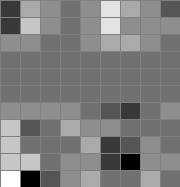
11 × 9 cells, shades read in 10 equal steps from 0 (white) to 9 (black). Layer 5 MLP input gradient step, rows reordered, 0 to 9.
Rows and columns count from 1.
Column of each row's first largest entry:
1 1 3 1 1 1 7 2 6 7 2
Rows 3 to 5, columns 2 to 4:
4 5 5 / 5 5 5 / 5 5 5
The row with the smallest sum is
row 2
